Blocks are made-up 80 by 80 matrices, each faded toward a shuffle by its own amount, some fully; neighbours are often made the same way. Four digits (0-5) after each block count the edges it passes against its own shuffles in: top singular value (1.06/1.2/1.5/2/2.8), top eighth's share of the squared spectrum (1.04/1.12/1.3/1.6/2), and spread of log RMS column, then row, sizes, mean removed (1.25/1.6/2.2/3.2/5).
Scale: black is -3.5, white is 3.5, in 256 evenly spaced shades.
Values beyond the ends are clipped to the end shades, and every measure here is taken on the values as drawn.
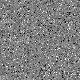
3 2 0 0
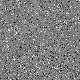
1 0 0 0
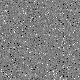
2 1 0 0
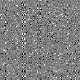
4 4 2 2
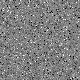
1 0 0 0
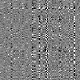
5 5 4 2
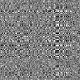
5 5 3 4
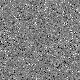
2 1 0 0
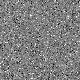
2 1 0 0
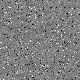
1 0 0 0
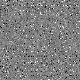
3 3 1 2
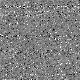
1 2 0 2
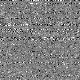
2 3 0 3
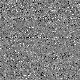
1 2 0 2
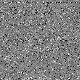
1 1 0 2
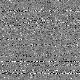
2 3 0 3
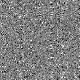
3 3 2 1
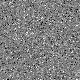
0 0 0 0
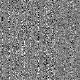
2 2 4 0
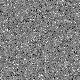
0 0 0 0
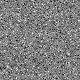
0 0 0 0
